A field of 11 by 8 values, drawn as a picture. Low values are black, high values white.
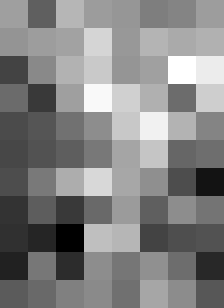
Calmest part: middle left. Average level on the scale: 50%. Ninth with the lowest average: bottom left. Odd rows or columns: none.
